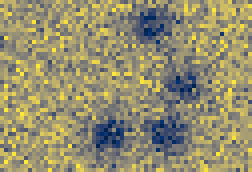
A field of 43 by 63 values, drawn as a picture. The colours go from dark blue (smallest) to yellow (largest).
The bottom middle is the ninth with the lowest average. On average the colour sits 60% of the way up the scale. Four dips sink into the field. No regular stripes run through it. The halves do not mirror each other.
